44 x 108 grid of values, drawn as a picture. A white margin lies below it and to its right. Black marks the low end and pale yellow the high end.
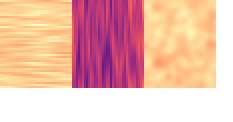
The table splits into one row of 3 panels. Panel 1,1: very high, streaked across, faint in contrast. Panel 1,2: middling, streaked downward. Panel 1,3: very high, blotchy, faint in contrast.
